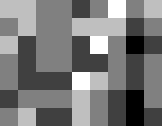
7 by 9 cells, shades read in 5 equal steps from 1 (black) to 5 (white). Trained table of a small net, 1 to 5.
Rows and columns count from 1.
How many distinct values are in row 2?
3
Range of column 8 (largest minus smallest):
2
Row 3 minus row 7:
1 -2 1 1 -2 2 1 0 0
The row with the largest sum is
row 1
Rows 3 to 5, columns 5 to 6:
2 5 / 2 2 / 5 4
